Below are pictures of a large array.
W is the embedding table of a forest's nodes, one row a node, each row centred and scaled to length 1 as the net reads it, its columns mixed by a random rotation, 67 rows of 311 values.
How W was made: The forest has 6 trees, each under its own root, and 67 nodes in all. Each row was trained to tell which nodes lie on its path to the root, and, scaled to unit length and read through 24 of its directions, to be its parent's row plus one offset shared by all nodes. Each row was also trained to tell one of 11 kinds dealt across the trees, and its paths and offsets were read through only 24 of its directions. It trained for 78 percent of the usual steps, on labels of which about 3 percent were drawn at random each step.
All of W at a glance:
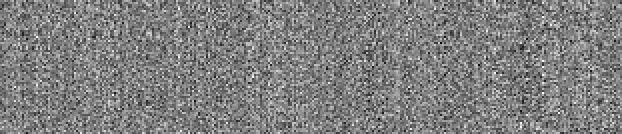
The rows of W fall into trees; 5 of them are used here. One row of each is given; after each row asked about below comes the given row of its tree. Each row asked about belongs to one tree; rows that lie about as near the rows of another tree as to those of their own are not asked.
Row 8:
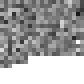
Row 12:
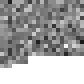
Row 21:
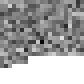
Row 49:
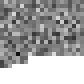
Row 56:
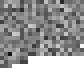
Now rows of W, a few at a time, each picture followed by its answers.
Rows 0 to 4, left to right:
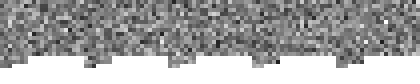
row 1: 49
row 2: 49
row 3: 12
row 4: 12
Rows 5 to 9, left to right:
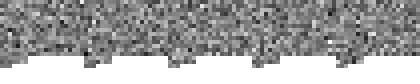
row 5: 21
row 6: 49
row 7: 56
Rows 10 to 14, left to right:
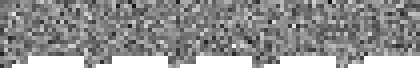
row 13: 12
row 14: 21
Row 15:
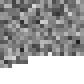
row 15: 56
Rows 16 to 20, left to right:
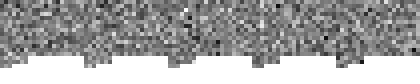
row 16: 49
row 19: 8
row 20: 12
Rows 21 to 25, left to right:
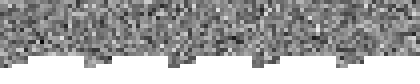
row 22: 12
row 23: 49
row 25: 12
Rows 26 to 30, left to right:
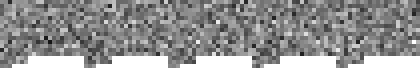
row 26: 49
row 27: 12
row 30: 8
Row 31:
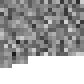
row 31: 21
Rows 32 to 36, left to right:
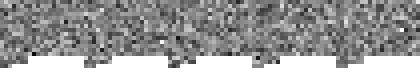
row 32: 56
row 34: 56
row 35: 12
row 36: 49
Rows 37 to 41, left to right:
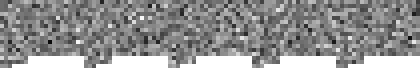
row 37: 49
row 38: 49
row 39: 21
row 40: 12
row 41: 8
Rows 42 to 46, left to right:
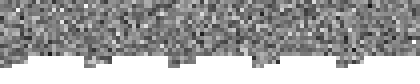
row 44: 49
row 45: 12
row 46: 49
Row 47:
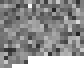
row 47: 12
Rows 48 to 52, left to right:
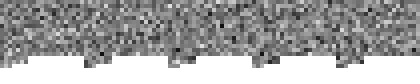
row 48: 21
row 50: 12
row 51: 12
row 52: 12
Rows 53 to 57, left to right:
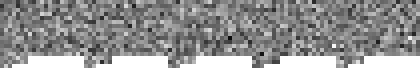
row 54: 12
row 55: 49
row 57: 21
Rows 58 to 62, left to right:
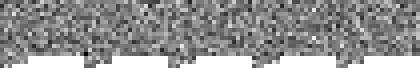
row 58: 49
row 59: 49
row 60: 8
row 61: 21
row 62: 21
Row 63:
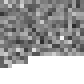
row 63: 21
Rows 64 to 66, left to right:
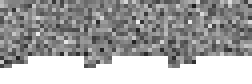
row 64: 56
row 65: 49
